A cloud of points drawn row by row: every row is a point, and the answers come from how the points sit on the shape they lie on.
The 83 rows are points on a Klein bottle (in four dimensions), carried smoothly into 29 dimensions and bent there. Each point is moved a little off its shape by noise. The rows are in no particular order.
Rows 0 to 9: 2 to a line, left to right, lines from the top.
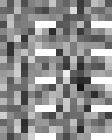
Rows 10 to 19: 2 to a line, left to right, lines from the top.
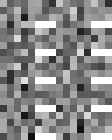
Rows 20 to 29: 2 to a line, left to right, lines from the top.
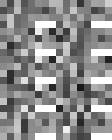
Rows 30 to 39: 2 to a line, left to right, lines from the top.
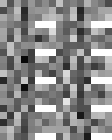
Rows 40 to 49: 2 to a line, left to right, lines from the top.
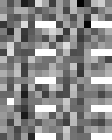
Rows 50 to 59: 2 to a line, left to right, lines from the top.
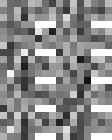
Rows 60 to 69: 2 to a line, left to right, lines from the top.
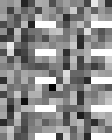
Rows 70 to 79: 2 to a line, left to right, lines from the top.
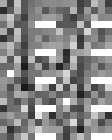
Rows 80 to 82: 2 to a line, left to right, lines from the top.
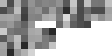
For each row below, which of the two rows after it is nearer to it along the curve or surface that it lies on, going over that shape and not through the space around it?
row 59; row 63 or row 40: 63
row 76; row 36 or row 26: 26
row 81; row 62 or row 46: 46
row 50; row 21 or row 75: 75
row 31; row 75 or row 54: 75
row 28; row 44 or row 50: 44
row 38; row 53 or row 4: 4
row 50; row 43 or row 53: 43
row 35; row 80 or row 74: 74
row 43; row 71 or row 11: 11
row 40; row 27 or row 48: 27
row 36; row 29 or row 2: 2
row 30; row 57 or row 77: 77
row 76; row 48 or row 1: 1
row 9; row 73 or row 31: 73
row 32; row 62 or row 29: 29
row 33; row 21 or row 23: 21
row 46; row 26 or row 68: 68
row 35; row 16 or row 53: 53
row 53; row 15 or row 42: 15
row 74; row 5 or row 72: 5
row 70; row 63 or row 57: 63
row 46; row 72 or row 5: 5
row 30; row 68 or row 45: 68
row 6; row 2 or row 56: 2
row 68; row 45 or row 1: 45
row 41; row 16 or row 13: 13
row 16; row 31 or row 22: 22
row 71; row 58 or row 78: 78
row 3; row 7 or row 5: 7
